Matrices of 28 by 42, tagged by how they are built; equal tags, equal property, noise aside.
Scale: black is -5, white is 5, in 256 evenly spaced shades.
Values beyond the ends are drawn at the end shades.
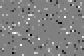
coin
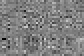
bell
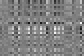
bell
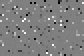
coin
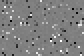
coin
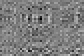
bell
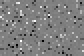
coin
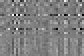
bell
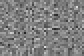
bell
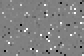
coin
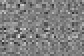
bell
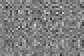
bell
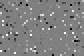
coin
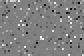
coin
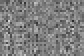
bell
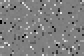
coin
